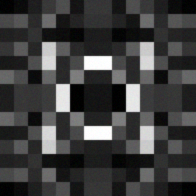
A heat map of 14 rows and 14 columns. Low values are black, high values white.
Slope: none. Histogram: skewed, a long tail of high values. Mirror symmetry: left to right and top to bottom.
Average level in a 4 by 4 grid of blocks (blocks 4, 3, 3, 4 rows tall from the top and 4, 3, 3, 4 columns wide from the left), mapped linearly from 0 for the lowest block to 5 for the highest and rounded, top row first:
2002 | 3553 | 3553 | 2002
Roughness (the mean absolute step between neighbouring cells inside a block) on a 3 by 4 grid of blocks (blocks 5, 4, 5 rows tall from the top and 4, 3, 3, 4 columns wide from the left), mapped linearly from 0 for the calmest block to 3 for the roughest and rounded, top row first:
1111 | 0330 | 1111
